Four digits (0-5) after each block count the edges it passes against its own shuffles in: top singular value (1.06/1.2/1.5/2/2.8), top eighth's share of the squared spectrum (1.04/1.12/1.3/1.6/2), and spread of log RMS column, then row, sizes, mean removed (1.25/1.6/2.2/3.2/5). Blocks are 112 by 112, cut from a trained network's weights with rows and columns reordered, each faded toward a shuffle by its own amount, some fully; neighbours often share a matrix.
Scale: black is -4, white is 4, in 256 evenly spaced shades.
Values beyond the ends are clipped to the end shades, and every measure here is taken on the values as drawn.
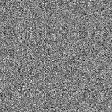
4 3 1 2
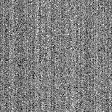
4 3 0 2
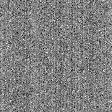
3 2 0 1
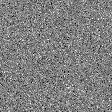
1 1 0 0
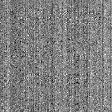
4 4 1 3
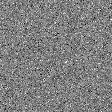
0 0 0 0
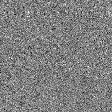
3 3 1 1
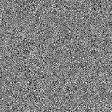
3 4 2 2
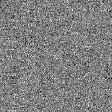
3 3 1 1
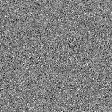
3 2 0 1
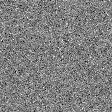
0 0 0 0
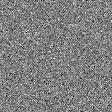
0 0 0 0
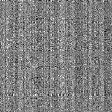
4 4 1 3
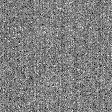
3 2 0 1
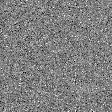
1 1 0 0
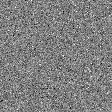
1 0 0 0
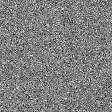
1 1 0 0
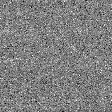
2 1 1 0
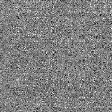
3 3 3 1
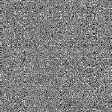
3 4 3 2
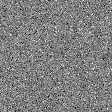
0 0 0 0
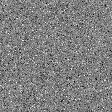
0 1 0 0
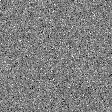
1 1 0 0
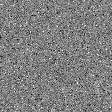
0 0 0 0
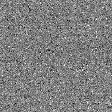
2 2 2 0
